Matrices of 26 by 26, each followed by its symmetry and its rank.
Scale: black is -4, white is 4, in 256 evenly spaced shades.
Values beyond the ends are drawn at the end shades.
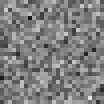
neither, full rank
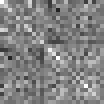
symmetric, rank five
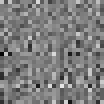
neither, rank five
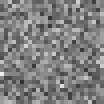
neither, full rank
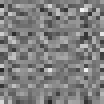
neither, rank three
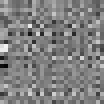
neither, rank three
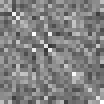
symmetric, rank five
